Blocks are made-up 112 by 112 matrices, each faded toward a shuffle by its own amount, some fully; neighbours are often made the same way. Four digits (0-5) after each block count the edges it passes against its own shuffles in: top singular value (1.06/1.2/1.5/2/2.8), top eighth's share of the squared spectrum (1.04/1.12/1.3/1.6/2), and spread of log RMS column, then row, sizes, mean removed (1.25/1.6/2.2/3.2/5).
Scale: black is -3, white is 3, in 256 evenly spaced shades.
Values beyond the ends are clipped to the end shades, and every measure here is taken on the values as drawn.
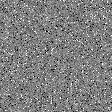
0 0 0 0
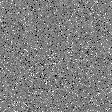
0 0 0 0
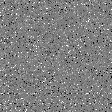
3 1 0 1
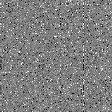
4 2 1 0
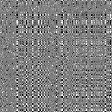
5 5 4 4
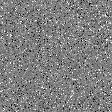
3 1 0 0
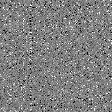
4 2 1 1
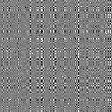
5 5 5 4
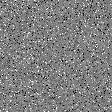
0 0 0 0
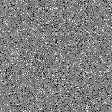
3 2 1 0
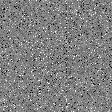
2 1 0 0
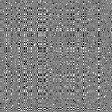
5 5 4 4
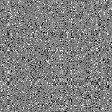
4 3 2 1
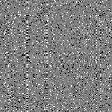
5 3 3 2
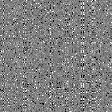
5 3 3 2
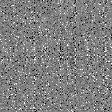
4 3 2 1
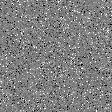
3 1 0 0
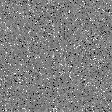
3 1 0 0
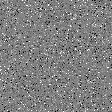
3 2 0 0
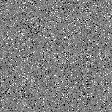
3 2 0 1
